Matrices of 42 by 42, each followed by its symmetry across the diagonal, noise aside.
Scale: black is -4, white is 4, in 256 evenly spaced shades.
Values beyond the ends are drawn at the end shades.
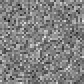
symmetric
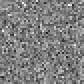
neither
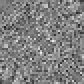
symmetric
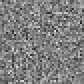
antisymmetric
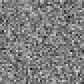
neither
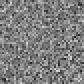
symmetric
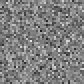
antisymmetric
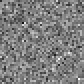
symmetric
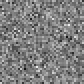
antisymmetric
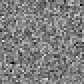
neither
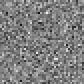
neither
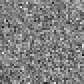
antisymmetric
